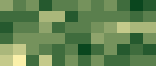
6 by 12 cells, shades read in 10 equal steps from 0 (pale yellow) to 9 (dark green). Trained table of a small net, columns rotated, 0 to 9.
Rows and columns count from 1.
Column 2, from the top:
6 7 6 5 2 0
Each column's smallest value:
2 0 5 2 3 5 5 4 4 2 3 3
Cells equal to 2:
4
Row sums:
75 72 60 68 73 61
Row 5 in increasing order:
2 3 5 5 6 6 7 7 7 8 8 9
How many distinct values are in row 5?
7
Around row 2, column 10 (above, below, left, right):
7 2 6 7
